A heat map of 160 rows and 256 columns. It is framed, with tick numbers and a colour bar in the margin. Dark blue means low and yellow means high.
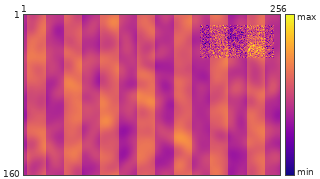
Values change most from cell to cell in the top right. Upright stripes repeat 7 times across the table. An odd patch, rougher than its surroundings, sits in the top right. The histogram is bell-shaped. No overall slope runs across the table.
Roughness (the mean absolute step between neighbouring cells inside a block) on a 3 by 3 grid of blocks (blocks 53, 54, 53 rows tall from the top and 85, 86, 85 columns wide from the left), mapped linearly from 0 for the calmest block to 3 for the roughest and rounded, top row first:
003
000
000
